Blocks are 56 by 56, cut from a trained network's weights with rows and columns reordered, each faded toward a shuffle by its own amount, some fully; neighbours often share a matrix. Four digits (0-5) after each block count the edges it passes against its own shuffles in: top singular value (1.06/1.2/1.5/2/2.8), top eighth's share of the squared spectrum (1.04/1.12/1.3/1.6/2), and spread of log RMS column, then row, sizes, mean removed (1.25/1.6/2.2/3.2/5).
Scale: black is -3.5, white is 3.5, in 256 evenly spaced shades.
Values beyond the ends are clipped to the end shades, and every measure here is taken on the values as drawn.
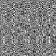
4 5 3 2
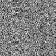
3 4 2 0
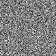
2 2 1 0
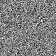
1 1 0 0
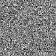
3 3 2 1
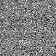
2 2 1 0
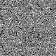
1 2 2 0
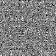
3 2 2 0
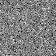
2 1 0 0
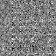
2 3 2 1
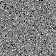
0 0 0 0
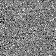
1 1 0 0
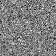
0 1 0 0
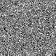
1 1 0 1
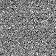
2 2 1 0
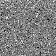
1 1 1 0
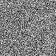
1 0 0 0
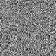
3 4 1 1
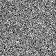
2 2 0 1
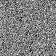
0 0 0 0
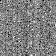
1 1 0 0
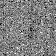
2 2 0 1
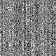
3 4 1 3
